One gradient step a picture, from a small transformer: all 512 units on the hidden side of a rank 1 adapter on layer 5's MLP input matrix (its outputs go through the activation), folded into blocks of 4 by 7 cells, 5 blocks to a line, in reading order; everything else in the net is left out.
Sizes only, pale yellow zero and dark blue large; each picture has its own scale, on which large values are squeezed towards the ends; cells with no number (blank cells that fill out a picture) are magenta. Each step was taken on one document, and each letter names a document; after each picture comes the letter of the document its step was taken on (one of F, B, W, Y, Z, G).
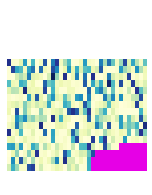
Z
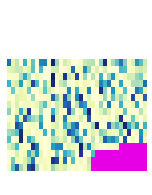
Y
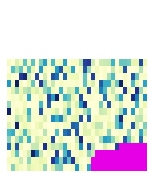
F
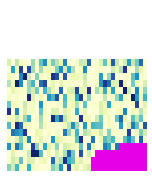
F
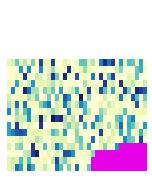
F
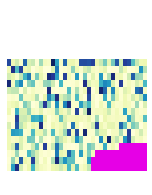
Y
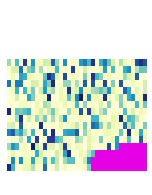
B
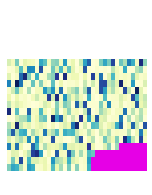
F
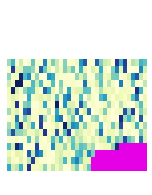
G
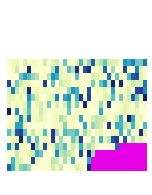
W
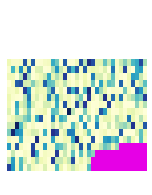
W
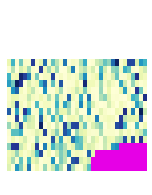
G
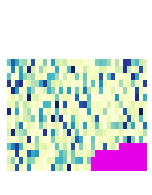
G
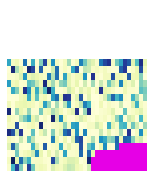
Y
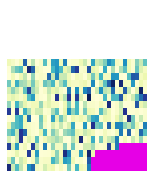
W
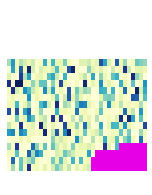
G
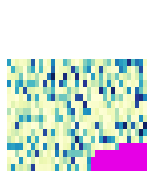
Z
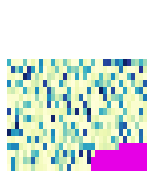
Y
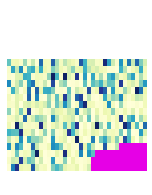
Y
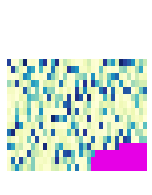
Z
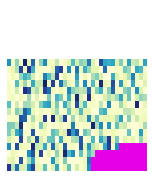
W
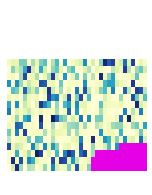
F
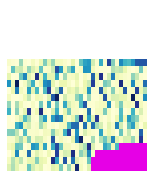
F
